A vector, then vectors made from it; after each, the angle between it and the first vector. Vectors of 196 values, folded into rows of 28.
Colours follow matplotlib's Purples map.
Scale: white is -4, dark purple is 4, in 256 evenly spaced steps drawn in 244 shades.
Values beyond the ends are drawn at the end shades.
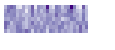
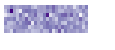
orthogonal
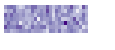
partly aligned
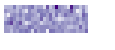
partly aligned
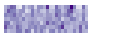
nearly parallel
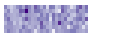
partly opposed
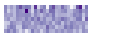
nearly opposite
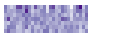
nearly opposite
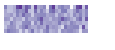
nearly opposite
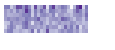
nearly opposite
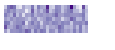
nearly parallel
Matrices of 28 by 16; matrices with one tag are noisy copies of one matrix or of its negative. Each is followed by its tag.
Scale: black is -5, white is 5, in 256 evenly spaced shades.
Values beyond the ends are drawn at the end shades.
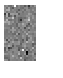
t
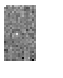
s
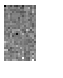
s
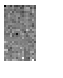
s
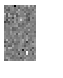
t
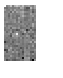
s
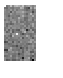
s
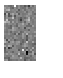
t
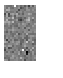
t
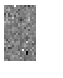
t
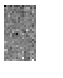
s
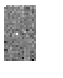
s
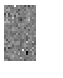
t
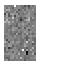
t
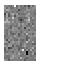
t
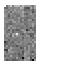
s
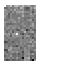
s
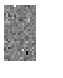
t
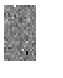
t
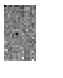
s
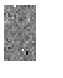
t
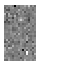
t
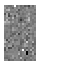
t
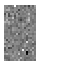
t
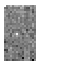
s
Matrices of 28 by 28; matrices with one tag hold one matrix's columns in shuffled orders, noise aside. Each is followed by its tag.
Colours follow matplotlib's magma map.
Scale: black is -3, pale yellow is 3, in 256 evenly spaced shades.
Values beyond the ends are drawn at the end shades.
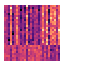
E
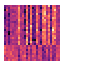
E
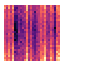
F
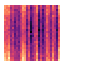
F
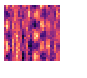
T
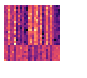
E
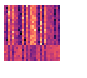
E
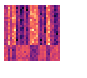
E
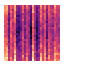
F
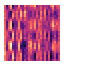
T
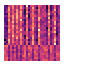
E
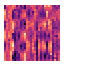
T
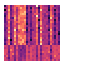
E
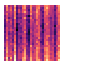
F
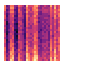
F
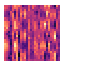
T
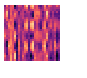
T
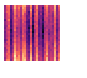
F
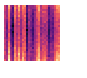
F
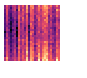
F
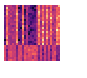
E
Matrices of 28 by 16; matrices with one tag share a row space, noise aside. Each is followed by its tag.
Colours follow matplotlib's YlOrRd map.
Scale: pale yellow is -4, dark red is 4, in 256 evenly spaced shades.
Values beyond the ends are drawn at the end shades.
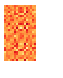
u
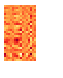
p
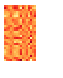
p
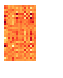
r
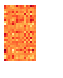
r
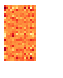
r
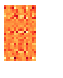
u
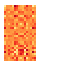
u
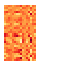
p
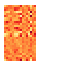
p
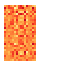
u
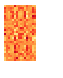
u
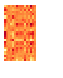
r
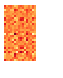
u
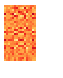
u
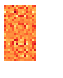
u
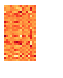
p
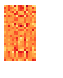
u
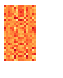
u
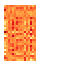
r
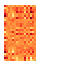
r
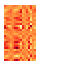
p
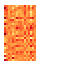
r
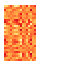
p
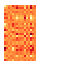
r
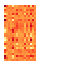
r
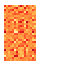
u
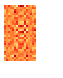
u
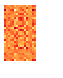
u
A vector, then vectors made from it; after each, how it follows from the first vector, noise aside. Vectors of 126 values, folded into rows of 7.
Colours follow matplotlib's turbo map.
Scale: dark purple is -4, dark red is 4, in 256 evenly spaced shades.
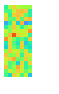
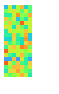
reversed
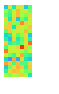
reversed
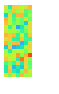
wrapped around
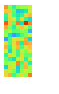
negated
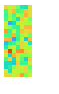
wrapped around
